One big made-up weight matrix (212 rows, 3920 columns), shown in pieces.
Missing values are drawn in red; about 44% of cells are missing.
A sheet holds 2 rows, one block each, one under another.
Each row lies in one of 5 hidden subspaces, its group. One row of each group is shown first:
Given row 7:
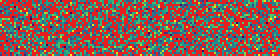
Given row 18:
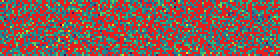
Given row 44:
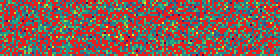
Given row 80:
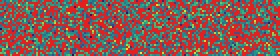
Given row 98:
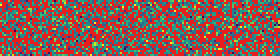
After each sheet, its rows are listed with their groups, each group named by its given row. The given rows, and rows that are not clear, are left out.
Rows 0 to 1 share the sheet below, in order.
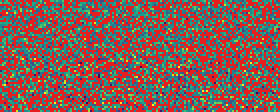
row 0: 98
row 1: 18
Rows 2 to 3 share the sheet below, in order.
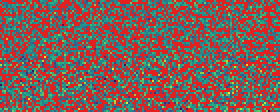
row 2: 18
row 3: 44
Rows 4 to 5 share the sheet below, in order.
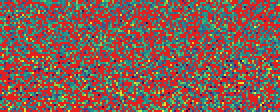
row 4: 18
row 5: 44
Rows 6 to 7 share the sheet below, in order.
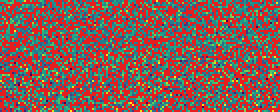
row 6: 98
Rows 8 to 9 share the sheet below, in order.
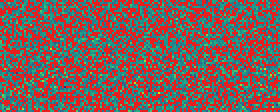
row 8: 80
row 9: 7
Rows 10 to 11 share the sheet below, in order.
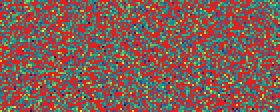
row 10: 18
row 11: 98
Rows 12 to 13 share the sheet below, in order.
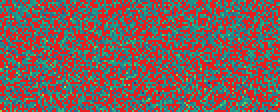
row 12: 80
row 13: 7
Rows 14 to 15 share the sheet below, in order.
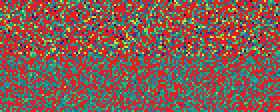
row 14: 44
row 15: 7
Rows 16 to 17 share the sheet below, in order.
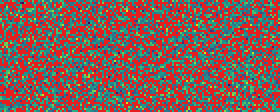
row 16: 18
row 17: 44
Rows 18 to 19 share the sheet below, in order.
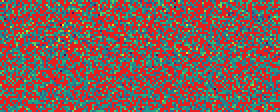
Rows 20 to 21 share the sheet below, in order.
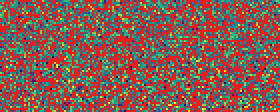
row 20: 98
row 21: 7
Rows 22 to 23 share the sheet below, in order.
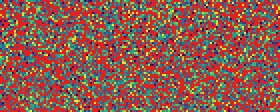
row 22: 98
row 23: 18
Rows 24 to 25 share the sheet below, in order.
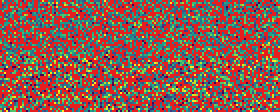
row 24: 7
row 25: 7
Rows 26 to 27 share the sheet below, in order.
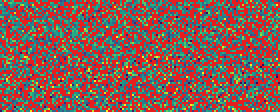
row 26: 44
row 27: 98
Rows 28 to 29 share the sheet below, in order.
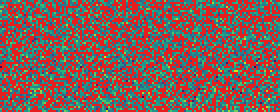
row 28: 7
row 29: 7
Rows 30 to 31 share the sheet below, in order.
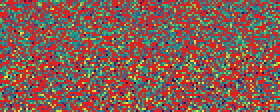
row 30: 98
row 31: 44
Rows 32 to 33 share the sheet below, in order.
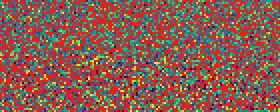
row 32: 7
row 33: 18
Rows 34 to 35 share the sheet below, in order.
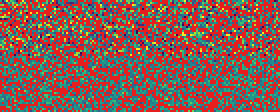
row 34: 7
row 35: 98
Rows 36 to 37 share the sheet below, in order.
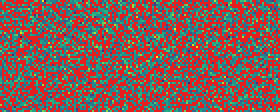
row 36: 44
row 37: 98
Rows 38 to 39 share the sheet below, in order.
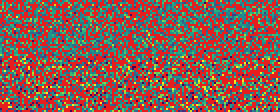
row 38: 7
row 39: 18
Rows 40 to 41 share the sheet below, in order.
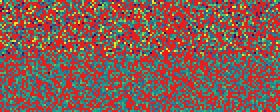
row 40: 7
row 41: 7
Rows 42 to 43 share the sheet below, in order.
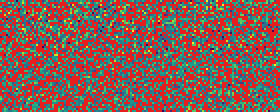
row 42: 7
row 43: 44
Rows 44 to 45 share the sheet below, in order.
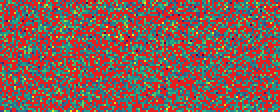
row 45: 7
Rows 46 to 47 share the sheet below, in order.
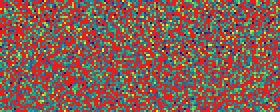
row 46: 44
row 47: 18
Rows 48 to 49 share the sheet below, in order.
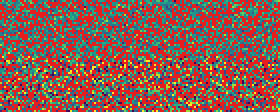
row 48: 98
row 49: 98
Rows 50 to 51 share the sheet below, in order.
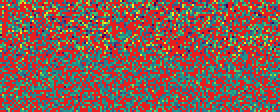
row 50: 44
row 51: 7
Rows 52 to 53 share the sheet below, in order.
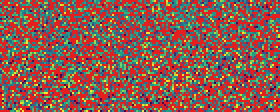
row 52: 80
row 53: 18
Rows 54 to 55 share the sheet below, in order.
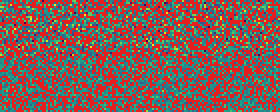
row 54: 7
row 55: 98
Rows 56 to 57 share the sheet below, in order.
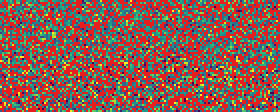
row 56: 18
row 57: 80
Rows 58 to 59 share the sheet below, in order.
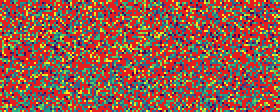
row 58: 7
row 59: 18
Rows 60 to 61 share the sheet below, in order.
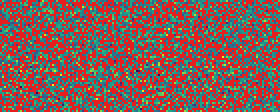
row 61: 80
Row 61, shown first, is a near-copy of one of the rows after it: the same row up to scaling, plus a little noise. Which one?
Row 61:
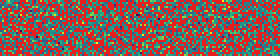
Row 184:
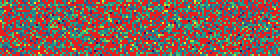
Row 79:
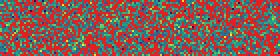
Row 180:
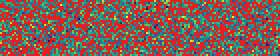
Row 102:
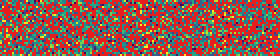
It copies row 102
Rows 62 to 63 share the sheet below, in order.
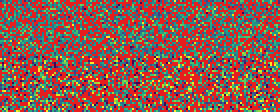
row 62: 98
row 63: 44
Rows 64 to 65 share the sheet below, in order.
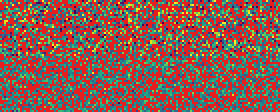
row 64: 44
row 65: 44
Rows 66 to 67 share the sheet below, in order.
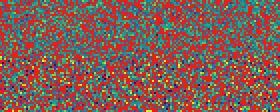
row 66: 44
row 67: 44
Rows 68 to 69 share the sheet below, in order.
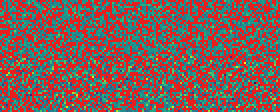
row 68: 7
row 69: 18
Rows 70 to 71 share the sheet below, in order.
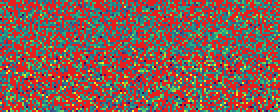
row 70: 18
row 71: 7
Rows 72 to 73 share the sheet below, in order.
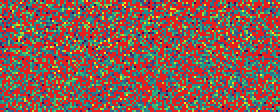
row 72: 18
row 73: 7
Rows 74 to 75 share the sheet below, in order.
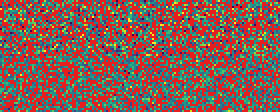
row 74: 44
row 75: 98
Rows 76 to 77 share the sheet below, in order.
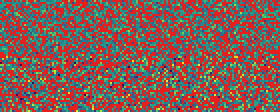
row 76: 18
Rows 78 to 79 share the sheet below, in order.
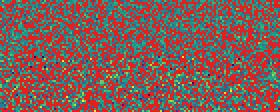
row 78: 7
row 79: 80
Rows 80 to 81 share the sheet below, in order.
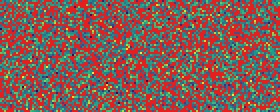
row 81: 44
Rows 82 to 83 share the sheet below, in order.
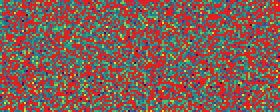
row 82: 44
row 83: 44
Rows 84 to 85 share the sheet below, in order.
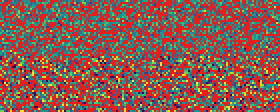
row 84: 18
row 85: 7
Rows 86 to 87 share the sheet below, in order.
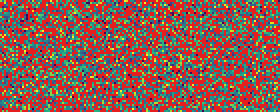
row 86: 44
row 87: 44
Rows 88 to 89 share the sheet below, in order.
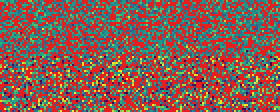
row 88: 98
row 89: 98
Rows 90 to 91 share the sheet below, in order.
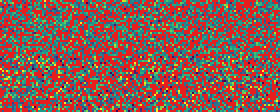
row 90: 44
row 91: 7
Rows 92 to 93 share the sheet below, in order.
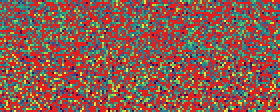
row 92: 44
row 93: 18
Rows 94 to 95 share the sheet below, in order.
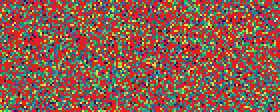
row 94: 98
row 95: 18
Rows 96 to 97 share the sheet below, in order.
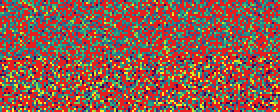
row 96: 44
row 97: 80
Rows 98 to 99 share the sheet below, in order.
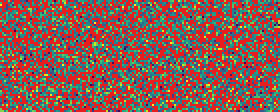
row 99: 18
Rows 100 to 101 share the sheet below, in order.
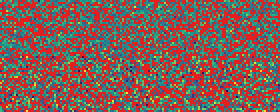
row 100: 7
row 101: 7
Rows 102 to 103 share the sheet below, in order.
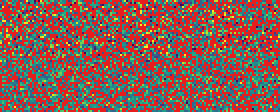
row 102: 80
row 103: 98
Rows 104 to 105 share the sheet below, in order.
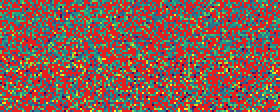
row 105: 18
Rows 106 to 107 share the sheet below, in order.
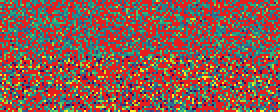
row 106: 98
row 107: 18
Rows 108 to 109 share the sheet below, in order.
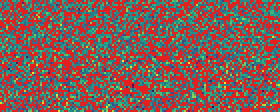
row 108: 18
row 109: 7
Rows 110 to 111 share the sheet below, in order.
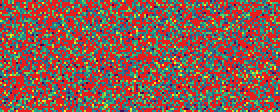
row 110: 18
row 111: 18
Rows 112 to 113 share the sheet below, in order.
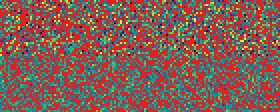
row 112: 7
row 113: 98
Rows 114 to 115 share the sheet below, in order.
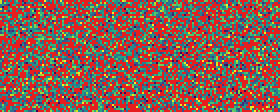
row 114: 44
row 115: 7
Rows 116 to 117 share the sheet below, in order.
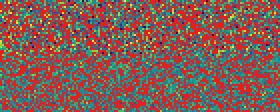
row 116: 80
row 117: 18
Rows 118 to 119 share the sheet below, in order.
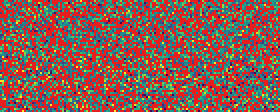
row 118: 80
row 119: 18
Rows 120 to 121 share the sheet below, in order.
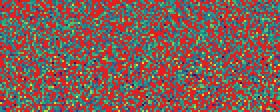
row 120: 7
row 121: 98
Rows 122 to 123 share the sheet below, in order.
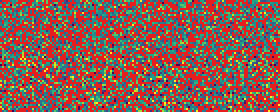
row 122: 7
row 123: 44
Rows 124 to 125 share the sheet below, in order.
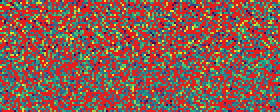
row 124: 44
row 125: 7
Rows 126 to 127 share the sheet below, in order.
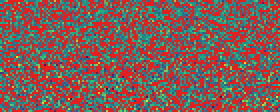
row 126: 98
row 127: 7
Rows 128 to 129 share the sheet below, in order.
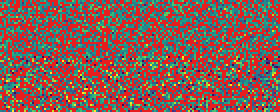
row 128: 7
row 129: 80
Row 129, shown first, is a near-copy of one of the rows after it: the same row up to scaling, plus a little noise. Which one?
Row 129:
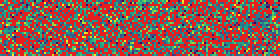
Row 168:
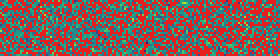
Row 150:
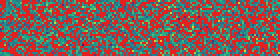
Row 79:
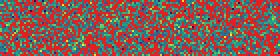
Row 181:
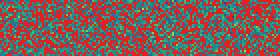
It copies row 79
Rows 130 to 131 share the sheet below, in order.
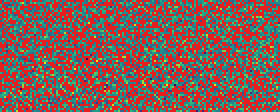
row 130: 18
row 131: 44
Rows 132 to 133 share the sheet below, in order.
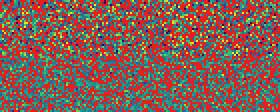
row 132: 98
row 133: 80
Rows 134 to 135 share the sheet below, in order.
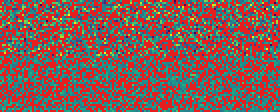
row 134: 98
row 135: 98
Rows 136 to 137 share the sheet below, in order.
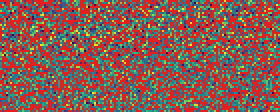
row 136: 18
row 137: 18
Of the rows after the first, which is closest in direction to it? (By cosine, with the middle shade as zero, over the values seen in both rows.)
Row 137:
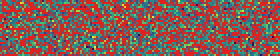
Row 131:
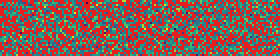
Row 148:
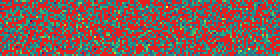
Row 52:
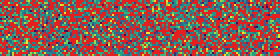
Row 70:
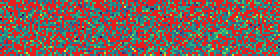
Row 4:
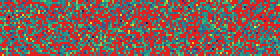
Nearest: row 70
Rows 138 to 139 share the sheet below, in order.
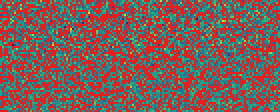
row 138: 98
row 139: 18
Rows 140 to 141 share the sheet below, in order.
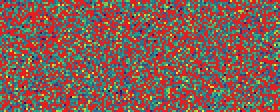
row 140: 18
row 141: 44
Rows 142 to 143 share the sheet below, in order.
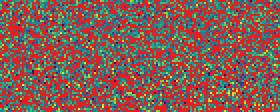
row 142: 18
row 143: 44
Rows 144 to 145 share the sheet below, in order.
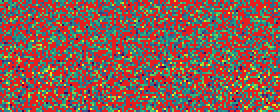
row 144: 18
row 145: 18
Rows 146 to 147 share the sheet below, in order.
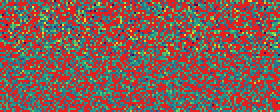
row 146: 18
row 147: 18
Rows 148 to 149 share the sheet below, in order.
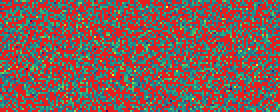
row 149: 7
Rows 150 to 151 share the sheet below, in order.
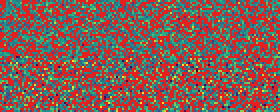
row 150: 80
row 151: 7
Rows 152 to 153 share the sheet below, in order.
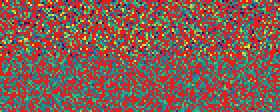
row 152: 98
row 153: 98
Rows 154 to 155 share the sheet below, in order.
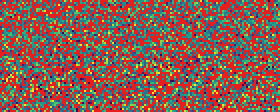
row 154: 80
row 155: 98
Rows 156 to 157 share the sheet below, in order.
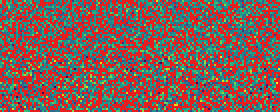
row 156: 98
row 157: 7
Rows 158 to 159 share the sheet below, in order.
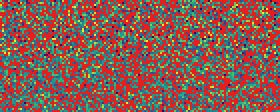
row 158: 98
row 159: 44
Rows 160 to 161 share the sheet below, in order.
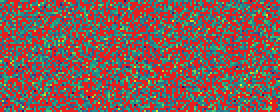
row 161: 18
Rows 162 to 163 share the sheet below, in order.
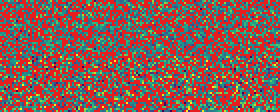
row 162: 80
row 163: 44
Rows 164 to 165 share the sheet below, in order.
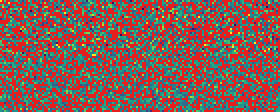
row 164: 80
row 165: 44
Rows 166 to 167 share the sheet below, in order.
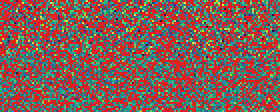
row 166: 7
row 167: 7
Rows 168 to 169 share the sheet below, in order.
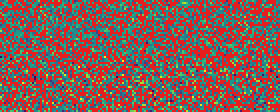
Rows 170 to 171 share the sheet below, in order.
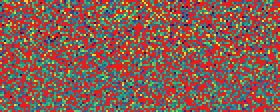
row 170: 98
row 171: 98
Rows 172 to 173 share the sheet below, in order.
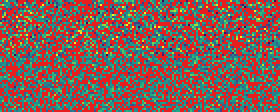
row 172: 7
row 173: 98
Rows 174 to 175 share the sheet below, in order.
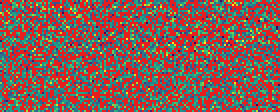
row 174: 7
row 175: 7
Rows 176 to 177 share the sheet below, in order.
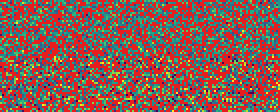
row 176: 80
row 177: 7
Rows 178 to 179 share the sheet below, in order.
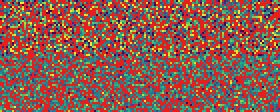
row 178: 18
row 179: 98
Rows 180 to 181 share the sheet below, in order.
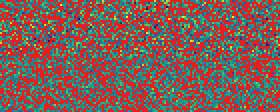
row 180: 80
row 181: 80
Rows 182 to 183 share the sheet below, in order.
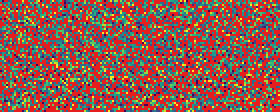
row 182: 7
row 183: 7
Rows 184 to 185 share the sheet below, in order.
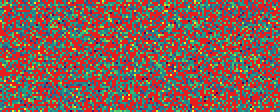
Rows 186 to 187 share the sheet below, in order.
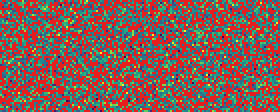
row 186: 7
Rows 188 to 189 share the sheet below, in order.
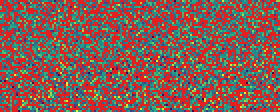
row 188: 98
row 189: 80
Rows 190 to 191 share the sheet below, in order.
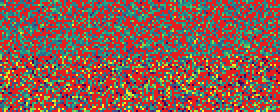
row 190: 98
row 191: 44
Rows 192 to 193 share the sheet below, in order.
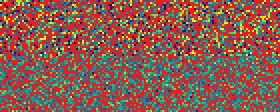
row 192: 18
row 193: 44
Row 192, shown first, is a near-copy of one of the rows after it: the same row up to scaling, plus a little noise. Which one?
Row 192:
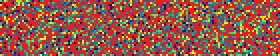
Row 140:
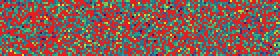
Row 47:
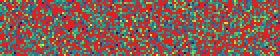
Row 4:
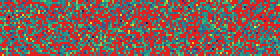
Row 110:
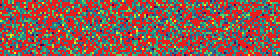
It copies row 47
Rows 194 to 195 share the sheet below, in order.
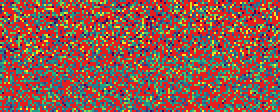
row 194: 98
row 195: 44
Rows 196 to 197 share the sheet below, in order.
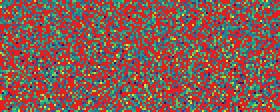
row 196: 80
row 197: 44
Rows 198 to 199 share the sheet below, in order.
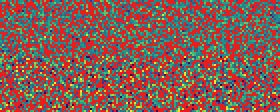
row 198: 18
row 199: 18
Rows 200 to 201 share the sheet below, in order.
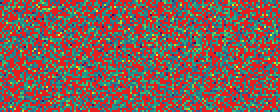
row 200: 7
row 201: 18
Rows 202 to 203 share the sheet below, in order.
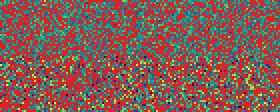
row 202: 44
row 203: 44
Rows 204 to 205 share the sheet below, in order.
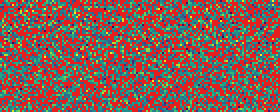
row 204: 7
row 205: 44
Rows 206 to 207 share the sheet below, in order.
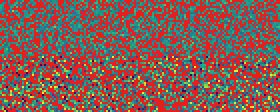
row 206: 18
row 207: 7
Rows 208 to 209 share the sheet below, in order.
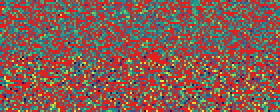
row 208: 80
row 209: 44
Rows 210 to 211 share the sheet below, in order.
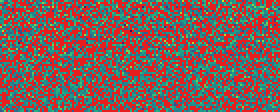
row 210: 98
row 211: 7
